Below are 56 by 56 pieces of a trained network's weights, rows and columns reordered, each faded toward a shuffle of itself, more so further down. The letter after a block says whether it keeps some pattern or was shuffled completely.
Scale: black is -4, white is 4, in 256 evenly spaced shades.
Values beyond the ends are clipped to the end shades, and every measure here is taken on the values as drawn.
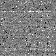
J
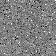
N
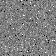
N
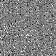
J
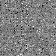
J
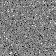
N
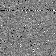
J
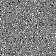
N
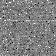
J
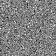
N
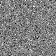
N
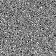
N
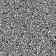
N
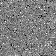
N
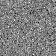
N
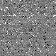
J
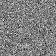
J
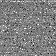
J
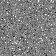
N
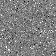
N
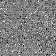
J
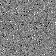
N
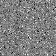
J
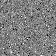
N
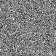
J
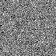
N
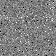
N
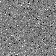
N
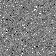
N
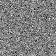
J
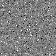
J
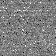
J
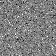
N
